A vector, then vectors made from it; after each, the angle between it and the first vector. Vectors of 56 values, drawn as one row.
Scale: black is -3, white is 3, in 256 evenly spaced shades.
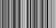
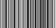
partly aligned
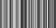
nearly opposite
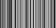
orthogonal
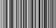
partly opposed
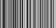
partly aligned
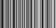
partly aligned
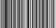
partly aligned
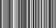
partly opposed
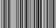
orthogonal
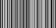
orthogonal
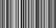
partly opposed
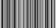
partly aligned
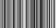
partly aligned
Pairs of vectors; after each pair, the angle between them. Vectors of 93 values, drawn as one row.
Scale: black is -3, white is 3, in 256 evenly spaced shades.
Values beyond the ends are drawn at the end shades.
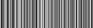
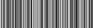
orthogonal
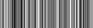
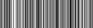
nearly opposite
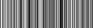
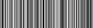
partly aligned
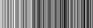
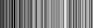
nearly opposite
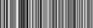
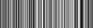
orthogonal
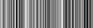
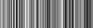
nearly parallel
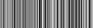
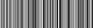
orthogonal
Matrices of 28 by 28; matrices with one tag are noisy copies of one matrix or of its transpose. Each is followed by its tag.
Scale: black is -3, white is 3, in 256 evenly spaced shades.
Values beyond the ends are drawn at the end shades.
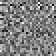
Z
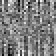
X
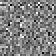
Z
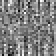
X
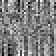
X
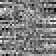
X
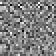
Z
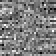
X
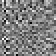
Z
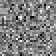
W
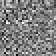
Z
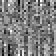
X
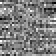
X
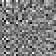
Z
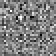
W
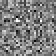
W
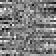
X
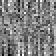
X
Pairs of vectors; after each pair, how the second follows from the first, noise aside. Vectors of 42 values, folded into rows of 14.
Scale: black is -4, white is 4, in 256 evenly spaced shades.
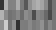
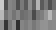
sign-scrambled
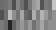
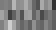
negated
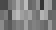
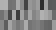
sign-scrambled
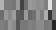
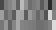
negated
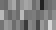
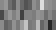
negated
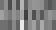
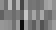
negated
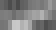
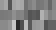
sign-scrambled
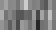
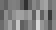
negated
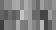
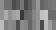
negated
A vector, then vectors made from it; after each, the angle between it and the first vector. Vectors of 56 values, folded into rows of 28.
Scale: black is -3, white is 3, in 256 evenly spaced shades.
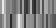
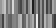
partly aligned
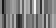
nearly opposite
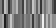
partly opposed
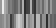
nearly parallel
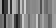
partly opposed
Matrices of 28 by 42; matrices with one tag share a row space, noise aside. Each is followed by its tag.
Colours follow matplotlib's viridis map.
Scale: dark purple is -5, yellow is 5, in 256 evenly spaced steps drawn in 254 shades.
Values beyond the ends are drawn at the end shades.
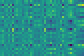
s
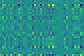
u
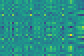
s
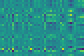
s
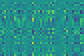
u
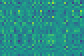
u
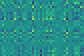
u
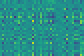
u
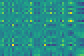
s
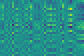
s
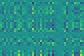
u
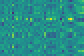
s
